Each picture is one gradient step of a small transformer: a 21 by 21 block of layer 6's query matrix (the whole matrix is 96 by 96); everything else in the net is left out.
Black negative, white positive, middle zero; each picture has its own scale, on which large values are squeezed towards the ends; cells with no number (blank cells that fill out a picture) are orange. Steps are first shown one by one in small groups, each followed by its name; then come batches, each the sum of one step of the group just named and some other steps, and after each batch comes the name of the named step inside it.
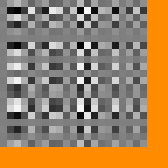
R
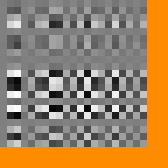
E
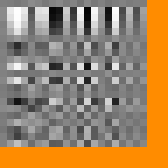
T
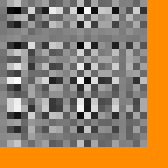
R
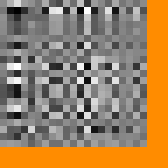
R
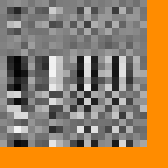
E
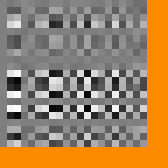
E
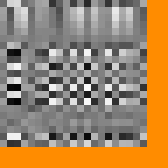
T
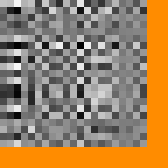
R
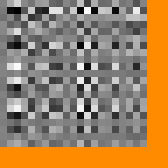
R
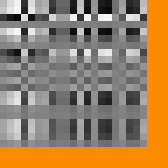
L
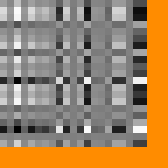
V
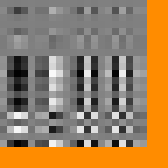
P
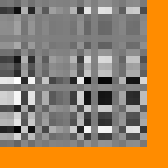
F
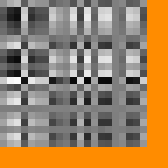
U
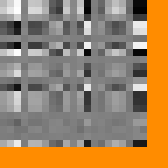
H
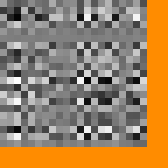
F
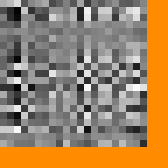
V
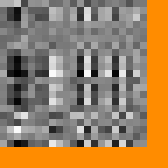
P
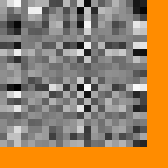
H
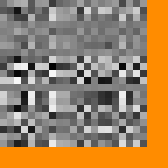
F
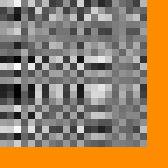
L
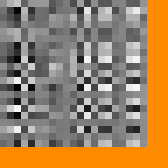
L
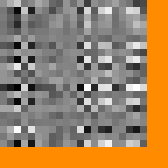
H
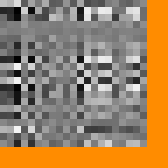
F
